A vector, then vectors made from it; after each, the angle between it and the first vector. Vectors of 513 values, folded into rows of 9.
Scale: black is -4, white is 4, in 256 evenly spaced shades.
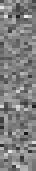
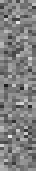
partly opposed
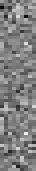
nearly opposite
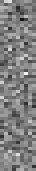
partly aligned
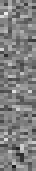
partly aligned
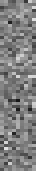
partly opposed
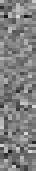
nearly opposite
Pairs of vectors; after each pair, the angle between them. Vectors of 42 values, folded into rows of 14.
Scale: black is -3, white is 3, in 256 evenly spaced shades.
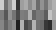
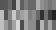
partly opposed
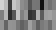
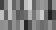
partly opposed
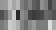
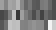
nearly parallel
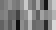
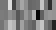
orthogonal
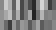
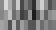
nearly parallel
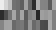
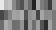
nearly parallel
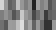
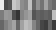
partly aligned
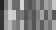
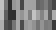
nearly opposite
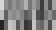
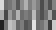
nearly parallel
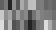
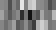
partly aligned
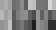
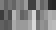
nearly opposite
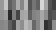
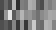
partly opposed
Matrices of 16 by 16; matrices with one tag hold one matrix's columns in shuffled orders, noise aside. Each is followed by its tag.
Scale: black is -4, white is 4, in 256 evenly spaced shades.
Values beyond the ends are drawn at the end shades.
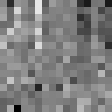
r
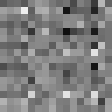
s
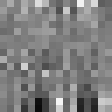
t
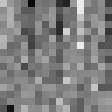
r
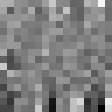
t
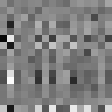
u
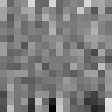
t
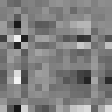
u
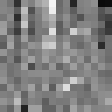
r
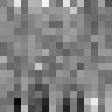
t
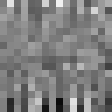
t
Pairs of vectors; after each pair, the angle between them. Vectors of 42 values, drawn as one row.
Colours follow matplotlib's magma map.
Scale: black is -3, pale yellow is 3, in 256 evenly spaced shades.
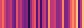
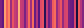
partly opposed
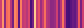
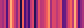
partly opposed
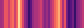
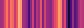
nearly parallel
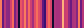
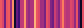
partly aligned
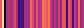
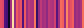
orthogonal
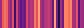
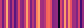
partly aligned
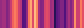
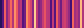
partly aligned
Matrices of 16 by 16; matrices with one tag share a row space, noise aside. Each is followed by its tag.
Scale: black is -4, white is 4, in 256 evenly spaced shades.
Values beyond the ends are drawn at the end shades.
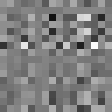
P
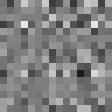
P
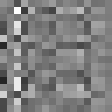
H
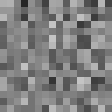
P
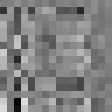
H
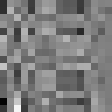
H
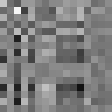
H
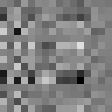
H
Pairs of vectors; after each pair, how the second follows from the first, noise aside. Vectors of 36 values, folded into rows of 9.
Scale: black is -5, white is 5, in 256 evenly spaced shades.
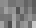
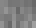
shrunk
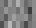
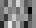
scaled up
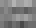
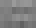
shrunk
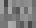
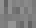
shrunk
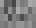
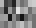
scaled up
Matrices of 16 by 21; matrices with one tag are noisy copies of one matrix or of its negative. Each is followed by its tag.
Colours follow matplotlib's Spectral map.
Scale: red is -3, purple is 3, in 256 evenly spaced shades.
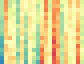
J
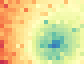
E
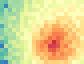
E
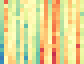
J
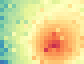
E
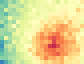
E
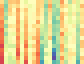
J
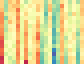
J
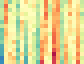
J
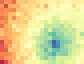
E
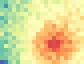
E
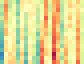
J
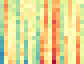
J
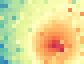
E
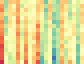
J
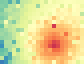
E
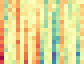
J
